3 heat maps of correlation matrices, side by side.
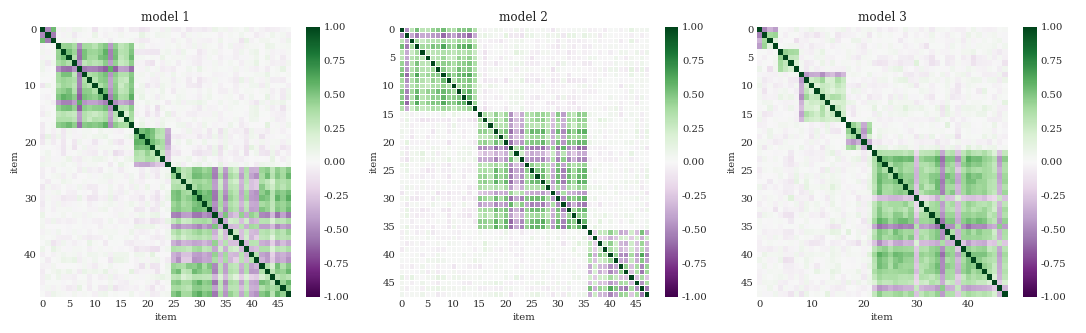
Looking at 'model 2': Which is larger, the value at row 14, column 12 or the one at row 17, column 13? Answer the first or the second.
the first
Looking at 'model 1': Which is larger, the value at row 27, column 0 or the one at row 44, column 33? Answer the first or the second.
the first
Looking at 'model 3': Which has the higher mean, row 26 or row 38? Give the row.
26
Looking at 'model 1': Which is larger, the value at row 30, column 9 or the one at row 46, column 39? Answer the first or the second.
the second
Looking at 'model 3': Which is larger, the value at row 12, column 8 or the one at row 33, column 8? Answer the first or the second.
the second
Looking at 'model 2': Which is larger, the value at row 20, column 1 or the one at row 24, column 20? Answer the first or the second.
the second
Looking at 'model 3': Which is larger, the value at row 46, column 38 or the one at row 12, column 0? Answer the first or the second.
the first
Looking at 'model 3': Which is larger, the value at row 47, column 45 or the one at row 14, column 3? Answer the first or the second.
the first
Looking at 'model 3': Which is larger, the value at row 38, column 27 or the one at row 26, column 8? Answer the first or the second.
the second
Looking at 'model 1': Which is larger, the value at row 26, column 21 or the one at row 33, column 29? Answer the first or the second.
the first
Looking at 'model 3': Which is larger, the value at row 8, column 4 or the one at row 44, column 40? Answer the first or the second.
the second
